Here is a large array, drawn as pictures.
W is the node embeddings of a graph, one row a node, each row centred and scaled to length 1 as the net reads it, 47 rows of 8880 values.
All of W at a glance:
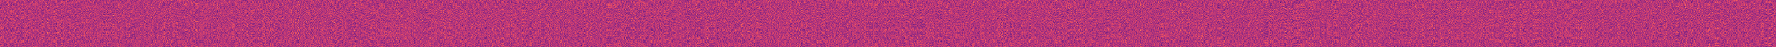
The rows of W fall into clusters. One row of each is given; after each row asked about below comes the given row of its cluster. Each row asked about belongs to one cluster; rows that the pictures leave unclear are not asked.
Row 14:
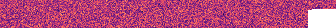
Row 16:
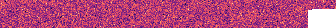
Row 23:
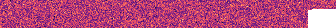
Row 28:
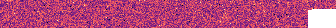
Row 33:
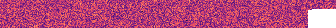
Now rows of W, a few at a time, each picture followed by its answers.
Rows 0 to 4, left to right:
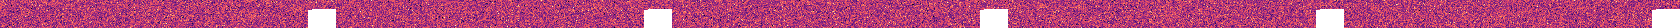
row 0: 16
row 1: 28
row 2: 28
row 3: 14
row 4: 14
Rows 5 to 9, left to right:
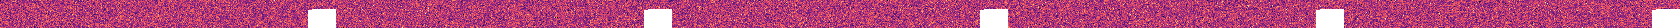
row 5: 14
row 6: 33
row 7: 14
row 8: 23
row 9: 28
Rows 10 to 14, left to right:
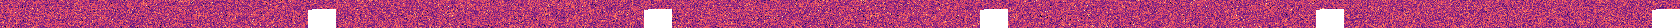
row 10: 33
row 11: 16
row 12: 33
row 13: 28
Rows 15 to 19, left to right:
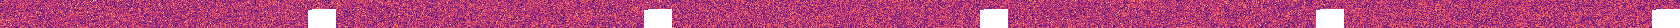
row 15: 23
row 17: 14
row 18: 16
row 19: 33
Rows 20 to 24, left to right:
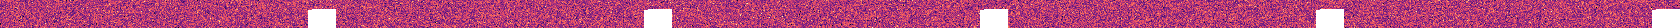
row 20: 28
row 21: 14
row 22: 33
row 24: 23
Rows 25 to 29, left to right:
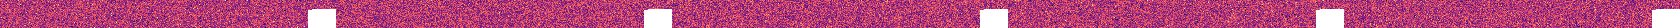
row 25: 33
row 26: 23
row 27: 28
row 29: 14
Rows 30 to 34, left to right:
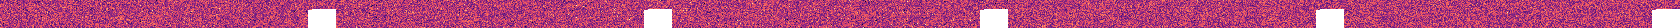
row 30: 14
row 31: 23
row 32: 33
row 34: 23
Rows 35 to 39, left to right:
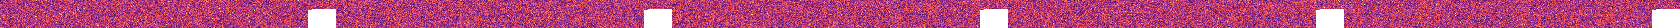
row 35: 14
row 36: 23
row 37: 28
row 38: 28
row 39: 33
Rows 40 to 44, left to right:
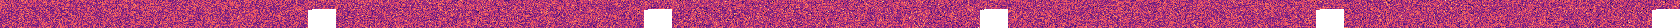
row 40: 16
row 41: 16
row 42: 16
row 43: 28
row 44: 14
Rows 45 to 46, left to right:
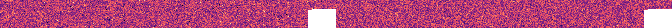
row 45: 28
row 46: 14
